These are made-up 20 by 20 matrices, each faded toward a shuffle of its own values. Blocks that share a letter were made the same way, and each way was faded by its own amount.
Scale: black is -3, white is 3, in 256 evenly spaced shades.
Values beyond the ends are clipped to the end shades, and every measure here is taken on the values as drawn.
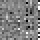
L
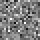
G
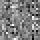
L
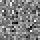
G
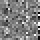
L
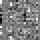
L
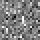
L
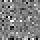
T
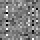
L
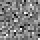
G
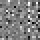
T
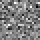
G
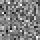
G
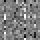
L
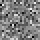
G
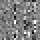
L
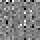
T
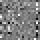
T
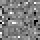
T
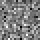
G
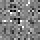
T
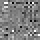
T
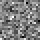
G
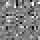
T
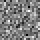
G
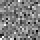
G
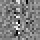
L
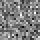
G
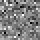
G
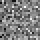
G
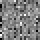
L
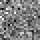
G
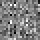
L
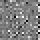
T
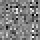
L
